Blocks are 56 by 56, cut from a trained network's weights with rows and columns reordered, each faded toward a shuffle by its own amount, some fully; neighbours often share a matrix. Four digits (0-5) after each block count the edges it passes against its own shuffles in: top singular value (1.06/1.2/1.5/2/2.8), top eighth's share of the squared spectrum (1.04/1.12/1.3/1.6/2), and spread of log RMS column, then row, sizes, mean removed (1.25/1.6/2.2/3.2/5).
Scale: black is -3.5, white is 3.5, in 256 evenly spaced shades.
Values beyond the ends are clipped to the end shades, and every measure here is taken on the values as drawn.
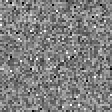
2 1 0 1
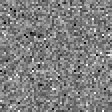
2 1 0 0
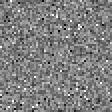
0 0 0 0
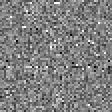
3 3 1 1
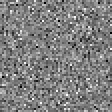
0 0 0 0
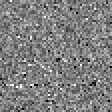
3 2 0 1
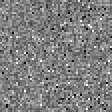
2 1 1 0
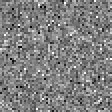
0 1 0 0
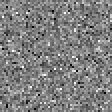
0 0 0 0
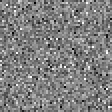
2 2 0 1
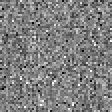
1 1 0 0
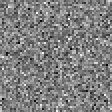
0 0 0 0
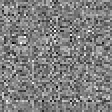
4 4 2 2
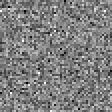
2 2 1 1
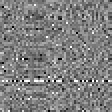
4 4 0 2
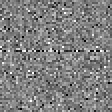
3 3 0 2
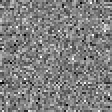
3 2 0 1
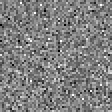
0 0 0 0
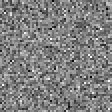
1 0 0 0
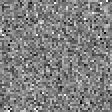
1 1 0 0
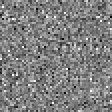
2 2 0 1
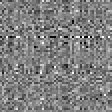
4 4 0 3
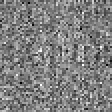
3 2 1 1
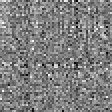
3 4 0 2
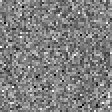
1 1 0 0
